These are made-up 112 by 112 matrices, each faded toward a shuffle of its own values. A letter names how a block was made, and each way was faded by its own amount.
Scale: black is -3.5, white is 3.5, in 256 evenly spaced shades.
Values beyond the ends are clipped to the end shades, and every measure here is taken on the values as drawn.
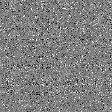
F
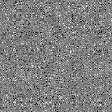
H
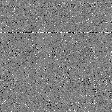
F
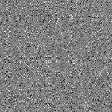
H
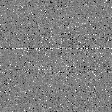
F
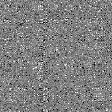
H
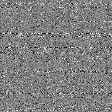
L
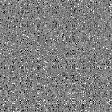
H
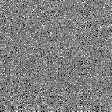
H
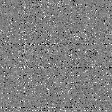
F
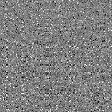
H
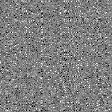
H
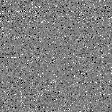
F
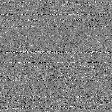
L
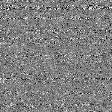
L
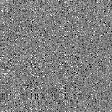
H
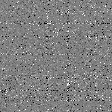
F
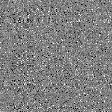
H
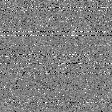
L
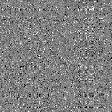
H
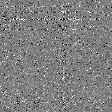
F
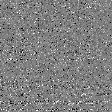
F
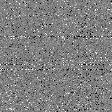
F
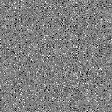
H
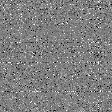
F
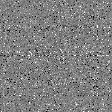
F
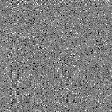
H
